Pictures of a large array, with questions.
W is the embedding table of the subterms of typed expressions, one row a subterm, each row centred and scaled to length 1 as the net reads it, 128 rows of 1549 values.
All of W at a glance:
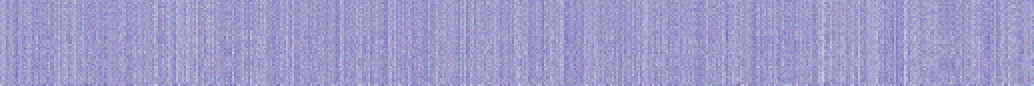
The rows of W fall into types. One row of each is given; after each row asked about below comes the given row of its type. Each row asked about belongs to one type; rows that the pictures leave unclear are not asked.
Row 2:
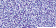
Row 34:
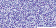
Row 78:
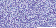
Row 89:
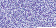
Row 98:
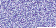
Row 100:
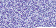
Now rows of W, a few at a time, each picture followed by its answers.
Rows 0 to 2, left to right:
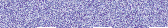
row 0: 100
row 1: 34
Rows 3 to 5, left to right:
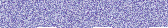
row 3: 100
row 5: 98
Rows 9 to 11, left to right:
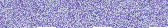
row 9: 89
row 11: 34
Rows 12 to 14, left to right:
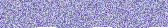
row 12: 98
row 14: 98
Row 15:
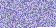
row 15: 98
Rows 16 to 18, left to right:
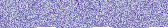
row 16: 78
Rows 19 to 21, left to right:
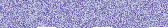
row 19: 100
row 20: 100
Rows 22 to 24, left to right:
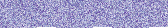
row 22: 89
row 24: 98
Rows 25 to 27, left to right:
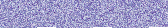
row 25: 98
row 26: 78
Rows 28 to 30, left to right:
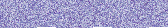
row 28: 78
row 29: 34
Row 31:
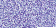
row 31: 2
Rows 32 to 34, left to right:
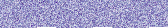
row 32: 34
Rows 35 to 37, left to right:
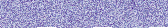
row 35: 98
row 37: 89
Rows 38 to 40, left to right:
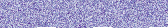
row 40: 89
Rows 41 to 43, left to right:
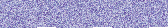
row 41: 34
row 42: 89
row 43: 34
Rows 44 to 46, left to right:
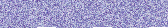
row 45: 78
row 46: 100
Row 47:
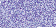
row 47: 89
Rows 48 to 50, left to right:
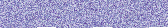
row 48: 2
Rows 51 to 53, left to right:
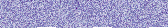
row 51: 98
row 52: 89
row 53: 78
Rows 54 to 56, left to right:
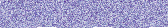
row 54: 89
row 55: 89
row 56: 100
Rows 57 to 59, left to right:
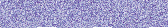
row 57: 89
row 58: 89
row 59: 78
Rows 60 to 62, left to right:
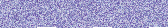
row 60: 34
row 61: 89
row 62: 34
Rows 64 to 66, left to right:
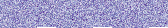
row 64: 34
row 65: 34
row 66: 98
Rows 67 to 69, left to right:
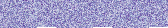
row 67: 100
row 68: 98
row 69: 34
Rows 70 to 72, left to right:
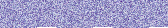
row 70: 98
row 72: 100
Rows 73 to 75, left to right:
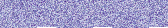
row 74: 100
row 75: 34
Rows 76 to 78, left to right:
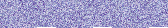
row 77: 34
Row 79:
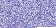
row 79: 2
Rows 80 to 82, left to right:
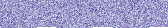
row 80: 100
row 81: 89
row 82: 100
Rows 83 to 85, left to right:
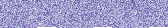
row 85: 89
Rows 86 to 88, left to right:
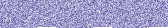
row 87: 98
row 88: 98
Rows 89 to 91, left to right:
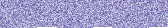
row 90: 100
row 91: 98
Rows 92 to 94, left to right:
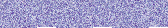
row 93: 34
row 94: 100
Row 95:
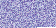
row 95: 98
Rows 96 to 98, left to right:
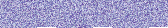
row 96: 98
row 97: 2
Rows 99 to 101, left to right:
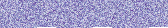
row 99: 78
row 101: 98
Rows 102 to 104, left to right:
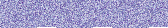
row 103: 100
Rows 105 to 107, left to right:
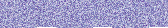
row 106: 2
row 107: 34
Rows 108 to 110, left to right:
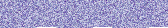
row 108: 100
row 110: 78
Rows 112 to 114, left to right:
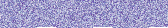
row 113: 34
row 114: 100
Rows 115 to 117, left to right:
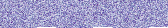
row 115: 100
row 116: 2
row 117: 100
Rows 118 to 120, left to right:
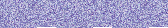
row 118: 78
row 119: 98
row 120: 78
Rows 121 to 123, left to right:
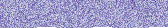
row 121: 78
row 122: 100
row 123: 89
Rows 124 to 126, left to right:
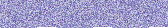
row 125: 2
